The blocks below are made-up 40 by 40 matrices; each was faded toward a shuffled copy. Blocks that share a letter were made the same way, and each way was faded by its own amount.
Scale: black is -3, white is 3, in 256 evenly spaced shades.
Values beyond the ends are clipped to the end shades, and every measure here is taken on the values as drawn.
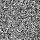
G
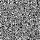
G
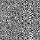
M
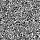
G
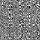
M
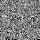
G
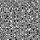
M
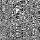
M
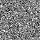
G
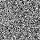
G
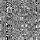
M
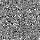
G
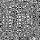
M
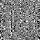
M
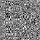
M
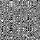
M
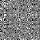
M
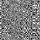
M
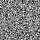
G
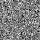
G
